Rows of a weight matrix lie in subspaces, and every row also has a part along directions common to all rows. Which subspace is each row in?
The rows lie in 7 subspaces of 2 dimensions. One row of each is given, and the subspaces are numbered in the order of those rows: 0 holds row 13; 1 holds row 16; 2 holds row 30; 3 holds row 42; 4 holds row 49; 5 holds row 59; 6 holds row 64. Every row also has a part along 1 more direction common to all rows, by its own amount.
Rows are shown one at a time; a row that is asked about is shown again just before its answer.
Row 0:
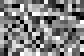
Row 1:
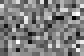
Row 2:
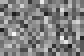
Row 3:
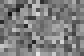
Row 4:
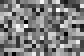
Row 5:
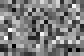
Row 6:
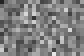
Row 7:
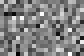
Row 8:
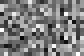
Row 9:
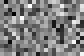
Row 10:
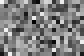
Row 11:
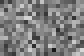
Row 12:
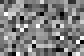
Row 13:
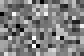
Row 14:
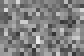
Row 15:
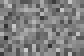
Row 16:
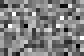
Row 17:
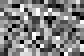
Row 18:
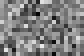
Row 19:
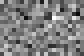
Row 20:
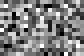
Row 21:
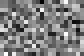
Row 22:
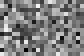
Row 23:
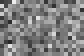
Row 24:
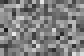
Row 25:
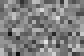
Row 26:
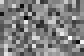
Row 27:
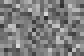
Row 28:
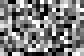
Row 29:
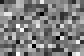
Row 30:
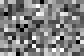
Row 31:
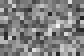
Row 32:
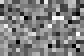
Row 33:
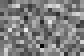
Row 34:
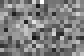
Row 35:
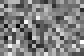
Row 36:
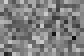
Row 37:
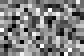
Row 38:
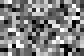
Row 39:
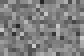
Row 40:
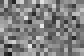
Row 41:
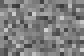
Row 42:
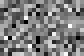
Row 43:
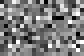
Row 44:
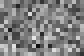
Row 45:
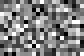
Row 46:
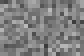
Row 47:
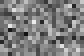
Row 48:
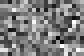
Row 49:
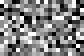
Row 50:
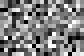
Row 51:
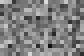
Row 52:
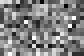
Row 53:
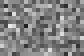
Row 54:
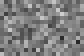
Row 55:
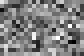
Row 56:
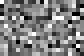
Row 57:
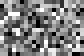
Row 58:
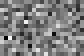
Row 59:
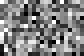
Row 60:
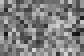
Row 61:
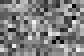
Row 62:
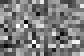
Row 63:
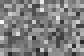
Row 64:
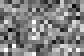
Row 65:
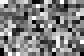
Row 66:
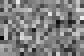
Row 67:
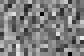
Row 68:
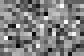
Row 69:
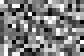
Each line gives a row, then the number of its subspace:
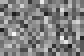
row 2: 0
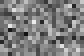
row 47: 6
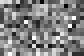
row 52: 6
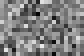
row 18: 5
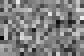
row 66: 3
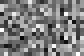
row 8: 0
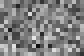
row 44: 6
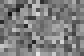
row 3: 5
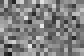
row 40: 4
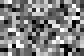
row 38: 6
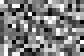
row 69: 1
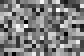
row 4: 0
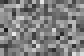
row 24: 3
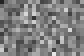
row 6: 5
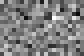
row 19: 4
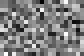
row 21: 0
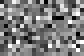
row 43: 4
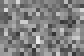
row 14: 3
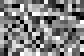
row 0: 1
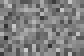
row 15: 2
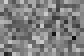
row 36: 4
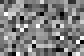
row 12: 2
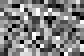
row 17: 1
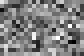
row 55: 3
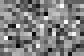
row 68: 6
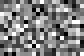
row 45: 0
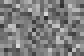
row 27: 6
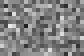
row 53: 1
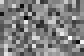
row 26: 1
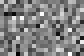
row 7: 2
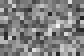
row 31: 3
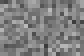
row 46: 0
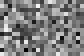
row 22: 2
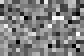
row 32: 4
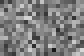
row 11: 1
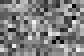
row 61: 6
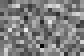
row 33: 1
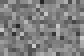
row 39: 0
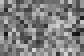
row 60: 3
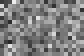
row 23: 4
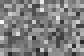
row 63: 5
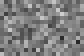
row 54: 2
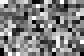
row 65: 5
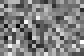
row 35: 4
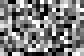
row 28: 0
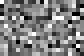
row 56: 4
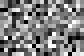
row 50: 3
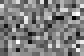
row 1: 4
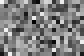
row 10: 5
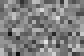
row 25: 5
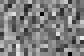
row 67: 2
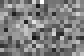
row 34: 2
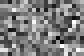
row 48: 6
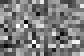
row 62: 0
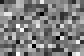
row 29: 2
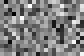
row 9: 2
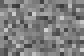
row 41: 1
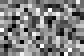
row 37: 1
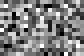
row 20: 1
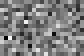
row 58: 3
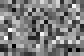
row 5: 6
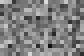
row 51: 4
